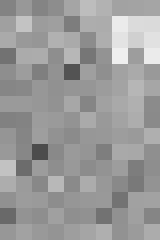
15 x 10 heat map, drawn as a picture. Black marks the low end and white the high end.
Average level on the scale: 60%. Ninth with the highest average: top right. Odd patch: higher, in the top right. Mirror symmetry: none.
